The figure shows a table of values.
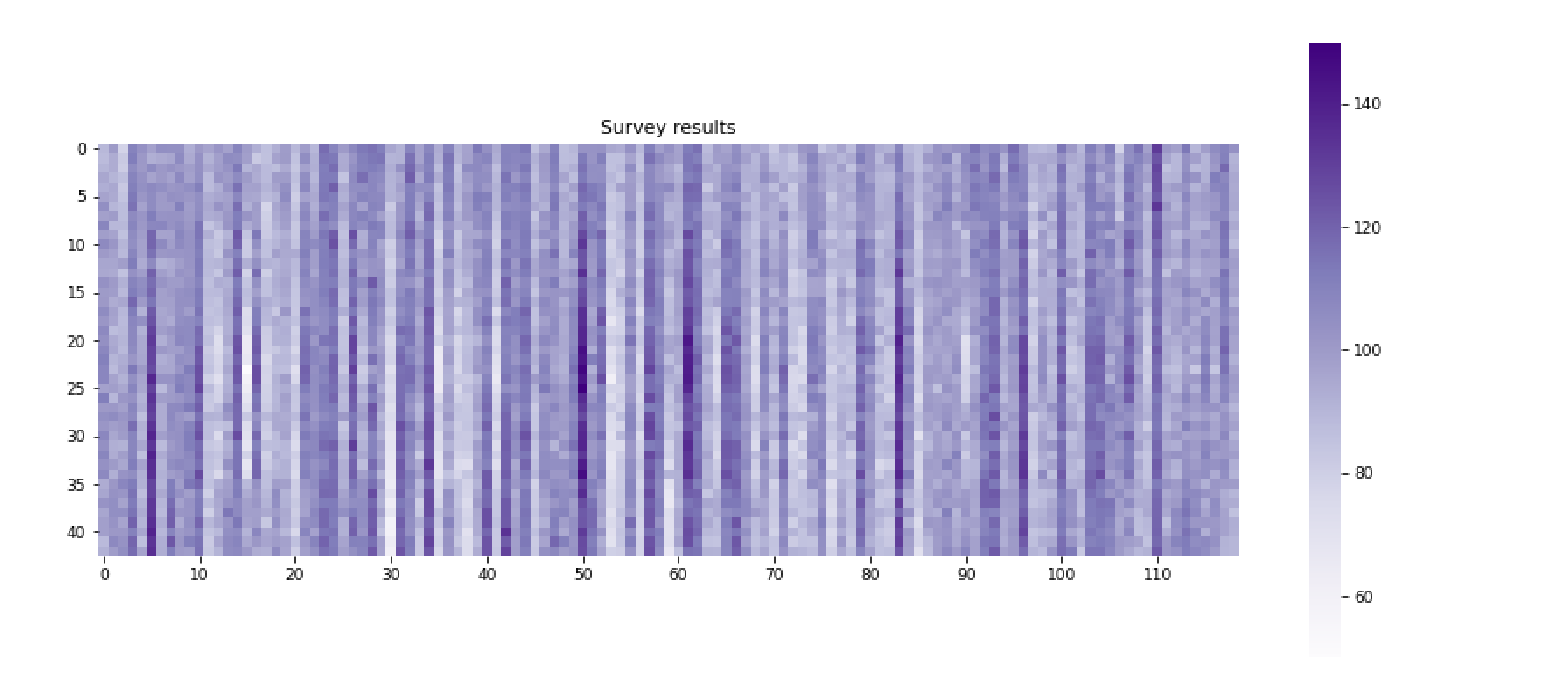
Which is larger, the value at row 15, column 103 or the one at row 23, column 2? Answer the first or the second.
the first
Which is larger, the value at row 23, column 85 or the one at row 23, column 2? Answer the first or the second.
the second
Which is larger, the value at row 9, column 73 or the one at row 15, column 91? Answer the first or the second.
the second
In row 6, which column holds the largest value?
110
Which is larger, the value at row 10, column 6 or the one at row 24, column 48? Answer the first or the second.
the first
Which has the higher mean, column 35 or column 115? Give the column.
115
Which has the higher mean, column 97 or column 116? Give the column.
116
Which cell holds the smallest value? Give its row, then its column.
23, 15
